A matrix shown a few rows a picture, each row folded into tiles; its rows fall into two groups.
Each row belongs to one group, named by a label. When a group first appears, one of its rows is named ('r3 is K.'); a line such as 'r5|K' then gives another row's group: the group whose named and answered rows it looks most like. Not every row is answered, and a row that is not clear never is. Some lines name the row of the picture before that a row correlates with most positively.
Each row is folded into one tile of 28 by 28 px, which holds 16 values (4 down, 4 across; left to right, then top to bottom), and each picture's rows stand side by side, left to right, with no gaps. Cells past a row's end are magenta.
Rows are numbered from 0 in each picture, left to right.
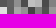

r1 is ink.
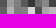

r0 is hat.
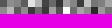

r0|hat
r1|ink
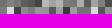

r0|hat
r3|hat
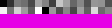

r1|hat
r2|ink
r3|hat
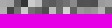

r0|ink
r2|hat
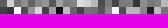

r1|hat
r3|ink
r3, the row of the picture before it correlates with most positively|1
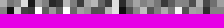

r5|ink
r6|hat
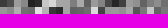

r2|ink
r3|hat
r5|hat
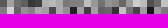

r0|hat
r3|ink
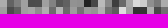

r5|ink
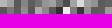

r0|ink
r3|ink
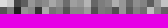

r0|ink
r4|ink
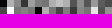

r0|hat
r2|ink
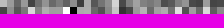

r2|hat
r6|hat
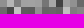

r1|ink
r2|hat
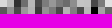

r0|ink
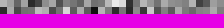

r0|ink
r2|hat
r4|ink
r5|ink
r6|ink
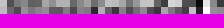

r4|ink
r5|ink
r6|ink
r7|hat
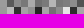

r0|hat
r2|hat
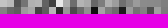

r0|ink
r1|ink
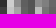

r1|hat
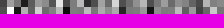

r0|hat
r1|hat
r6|hat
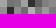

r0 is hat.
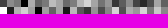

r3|ink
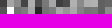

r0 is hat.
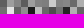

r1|ink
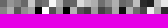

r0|hat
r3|ink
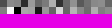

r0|hat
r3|hat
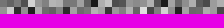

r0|hat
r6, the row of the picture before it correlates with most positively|1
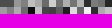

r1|ink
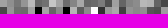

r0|ink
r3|hat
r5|ink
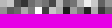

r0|ink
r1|hat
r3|ink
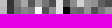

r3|ink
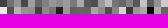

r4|hat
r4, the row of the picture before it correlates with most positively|1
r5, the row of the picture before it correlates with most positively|2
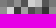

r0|hat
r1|ink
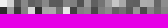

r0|ink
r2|hat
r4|ink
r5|ink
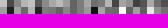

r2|ink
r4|hat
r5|hat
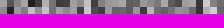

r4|ink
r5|ink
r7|hat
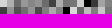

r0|ink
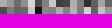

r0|ink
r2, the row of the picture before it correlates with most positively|3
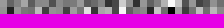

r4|hat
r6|ink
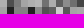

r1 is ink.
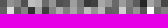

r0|hat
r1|ink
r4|hat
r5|hat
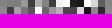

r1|hat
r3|ink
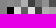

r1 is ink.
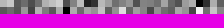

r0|ink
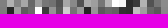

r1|hat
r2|hat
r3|ink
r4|ink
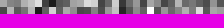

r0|ink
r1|ink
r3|ink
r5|hat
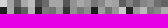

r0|ink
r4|hat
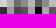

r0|ink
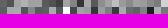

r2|hat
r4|ink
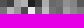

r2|hat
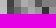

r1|hat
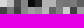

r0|ink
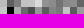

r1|ink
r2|hat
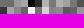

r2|ink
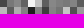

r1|ink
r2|hat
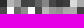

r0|hat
